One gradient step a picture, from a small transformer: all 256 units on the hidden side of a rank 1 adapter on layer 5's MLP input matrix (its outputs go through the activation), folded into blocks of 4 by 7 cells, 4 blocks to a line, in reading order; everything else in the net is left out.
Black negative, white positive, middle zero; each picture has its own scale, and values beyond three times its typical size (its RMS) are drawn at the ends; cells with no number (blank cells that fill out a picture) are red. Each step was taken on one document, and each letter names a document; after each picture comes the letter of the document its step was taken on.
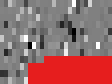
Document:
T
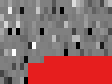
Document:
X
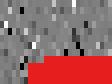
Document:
X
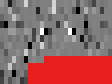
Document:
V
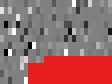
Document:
T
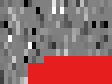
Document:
V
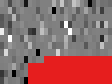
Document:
V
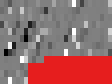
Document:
T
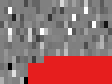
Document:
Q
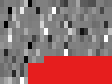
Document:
V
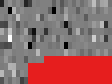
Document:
V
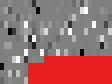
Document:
Q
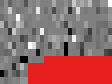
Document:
X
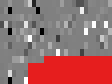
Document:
Q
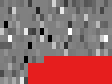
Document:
V
